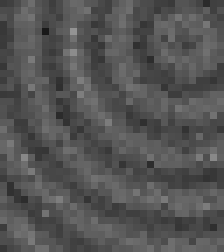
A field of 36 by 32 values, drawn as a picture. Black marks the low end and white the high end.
Histogram: bell-shaped. Average level on the scale: 30%. Rings: centred on the top right. Slope: none.
